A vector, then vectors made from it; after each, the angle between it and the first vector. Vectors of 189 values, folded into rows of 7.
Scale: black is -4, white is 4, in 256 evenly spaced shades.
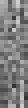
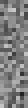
partly opposed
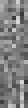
nearly parallel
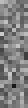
partly aligned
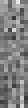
nearly parallel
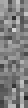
nearly parallel
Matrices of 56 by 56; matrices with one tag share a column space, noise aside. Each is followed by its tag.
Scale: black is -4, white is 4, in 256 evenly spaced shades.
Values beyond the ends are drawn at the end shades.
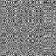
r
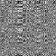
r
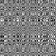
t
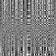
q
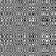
t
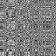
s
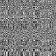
s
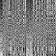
q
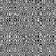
t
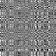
s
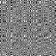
r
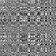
t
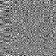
r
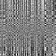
q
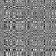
s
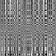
q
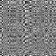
r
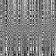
q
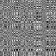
s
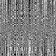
q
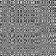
r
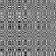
s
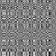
s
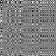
r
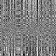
q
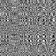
t
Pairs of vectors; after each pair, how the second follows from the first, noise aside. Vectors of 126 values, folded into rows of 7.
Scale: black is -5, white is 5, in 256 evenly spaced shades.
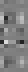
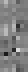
wrapped around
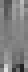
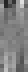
reversed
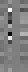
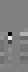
partly zeroed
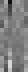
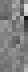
wrapped around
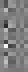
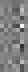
reversed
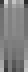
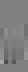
partly zeroed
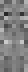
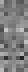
reversed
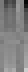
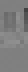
partly zeroed
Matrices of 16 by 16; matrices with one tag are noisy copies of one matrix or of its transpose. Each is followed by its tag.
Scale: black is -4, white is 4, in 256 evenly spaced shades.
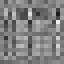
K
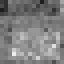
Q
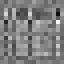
K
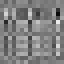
K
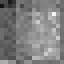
Q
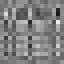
K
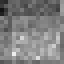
Q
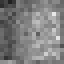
Q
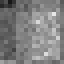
Q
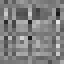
K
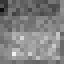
Q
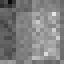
Q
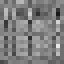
K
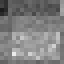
Q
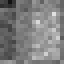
Q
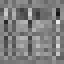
K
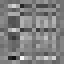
K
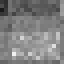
Q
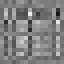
K
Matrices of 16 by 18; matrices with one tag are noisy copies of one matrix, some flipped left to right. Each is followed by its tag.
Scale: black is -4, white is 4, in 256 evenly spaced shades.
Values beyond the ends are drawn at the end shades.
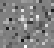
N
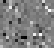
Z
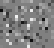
N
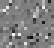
Z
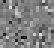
Z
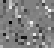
Z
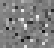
N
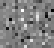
N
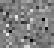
N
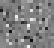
N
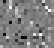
Z
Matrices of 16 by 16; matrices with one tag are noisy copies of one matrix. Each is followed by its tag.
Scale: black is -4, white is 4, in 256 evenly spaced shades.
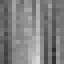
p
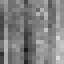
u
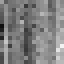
u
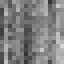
u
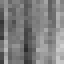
u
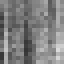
u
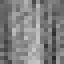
p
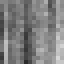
u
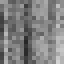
u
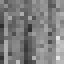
u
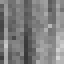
u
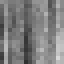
u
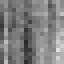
u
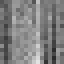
p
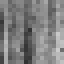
u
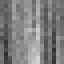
p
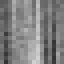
p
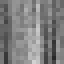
p
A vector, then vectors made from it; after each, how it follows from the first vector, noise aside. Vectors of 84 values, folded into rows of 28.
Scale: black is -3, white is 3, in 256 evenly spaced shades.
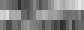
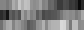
negated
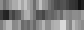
negated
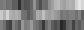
copied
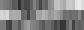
copied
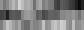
negated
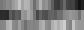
negated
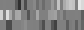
partly zeroed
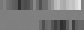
partly zeroed
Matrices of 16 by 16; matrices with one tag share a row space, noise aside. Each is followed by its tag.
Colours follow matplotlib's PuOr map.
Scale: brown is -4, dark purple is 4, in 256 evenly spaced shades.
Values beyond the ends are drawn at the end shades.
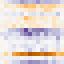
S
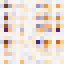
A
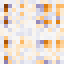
A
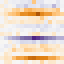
S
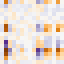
A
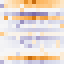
S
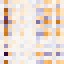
A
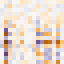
A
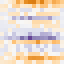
S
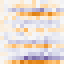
S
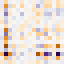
A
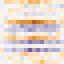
S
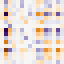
A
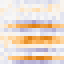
S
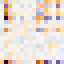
A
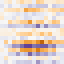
S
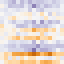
S
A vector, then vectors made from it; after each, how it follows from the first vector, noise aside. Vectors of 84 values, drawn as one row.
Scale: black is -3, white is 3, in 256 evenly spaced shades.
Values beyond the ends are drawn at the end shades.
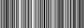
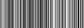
wrapped around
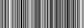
wrapped around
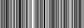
sign-scrambled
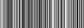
wrapped around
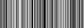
sign-scrambled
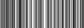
sign-scrambled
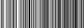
wrapped around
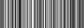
sign-scrambled
